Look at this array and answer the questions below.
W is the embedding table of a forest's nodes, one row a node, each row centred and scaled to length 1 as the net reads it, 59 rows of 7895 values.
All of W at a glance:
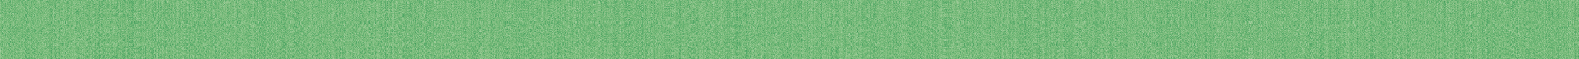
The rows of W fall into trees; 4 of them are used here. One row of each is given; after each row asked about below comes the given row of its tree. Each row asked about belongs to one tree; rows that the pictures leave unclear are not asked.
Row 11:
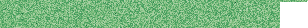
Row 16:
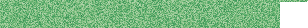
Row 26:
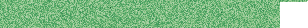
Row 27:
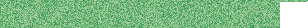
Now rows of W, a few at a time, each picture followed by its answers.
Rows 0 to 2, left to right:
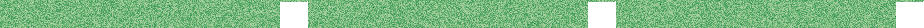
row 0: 11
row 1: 26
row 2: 26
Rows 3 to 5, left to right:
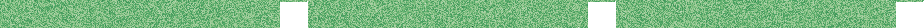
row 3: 26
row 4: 16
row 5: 26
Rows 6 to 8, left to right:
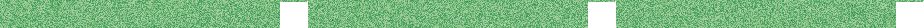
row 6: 16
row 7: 26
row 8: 16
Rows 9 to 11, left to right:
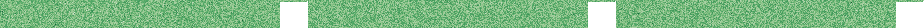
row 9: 27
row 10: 26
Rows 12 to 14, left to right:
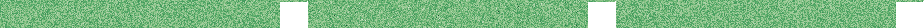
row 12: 27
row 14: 16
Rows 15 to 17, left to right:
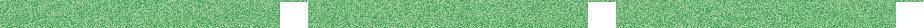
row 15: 16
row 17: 26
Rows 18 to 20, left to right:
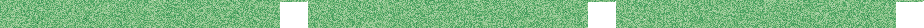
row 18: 27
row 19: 26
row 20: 27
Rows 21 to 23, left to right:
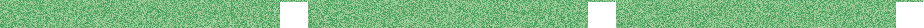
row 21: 11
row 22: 11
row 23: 11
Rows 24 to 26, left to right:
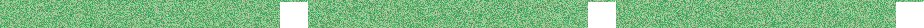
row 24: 26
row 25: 26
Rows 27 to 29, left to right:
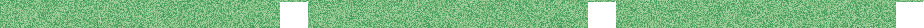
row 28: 27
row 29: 11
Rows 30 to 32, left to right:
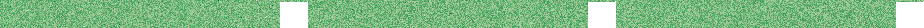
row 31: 11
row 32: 27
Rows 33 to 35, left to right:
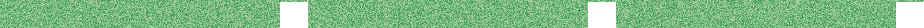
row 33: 26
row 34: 26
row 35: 16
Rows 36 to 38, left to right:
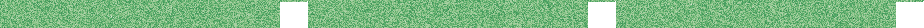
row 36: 26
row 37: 11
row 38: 26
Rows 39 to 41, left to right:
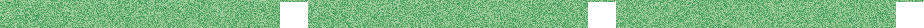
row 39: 16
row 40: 16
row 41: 26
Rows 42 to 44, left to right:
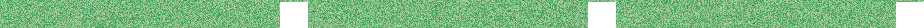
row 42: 26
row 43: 27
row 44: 27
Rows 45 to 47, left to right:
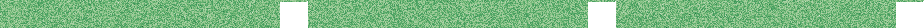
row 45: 27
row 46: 26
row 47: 16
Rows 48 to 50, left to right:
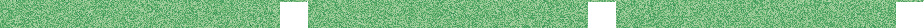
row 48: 11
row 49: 11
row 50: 16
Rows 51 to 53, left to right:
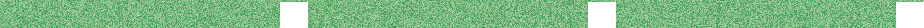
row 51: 16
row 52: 11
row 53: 11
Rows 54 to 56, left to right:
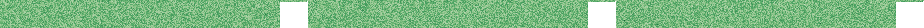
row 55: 16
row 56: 16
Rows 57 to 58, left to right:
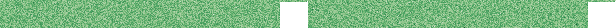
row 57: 16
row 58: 11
